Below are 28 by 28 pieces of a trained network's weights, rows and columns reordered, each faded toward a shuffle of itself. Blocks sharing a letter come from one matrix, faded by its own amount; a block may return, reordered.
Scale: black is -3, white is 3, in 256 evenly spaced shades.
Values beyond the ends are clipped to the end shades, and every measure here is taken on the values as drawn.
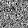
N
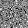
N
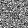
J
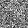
J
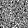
N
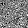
N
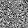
N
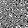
N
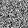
J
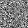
N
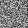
J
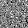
N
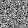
N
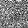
N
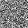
J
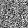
J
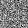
J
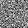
J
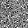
N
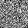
J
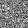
N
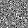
N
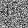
J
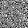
N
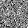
N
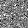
N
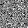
N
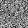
J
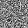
J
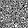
N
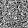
J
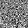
N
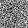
J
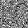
N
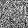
J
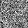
J
